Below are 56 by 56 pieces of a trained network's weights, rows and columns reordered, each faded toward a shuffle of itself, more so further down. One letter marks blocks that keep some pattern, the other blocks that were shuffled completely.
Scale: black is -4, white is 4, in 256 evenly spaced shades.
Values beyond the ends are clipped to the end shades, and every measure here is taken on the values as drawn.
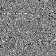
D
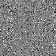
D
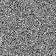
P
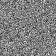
P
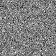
P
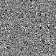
D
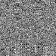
D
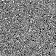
P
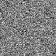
D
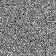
P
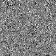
D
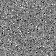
P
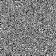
D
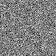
P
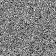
P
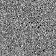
D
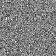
D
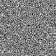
D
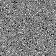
P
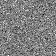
P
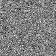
P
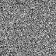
D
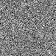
D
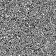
P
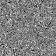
P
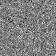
P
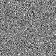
D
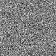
D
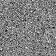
P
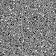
P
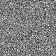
D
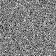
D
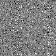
D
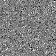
D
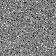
P
